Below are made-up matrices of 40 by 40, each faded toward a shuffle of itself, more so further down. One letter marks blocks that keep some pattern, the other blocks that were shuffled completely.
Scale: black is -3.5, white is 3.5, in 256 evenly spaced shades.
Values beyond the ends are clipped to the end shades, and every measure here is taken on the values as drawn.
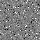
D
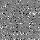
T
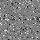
T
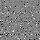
T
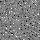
D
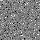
D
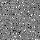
T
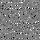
T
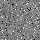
D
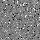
D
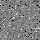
T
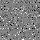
T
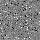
D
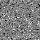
T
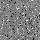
D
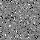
T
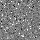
D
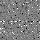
T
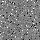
D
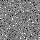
D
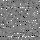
T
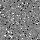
D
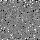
T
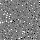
D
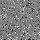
T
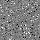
T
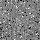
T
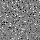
D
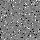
D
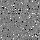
T
